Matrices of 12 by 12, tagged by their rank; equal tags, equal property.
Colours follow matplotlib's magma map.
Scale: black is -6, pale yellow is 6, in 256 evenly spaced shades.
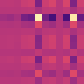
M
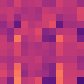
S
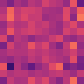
S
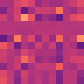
S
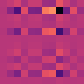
M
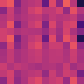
S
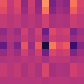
M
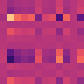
M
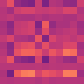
S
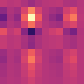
M
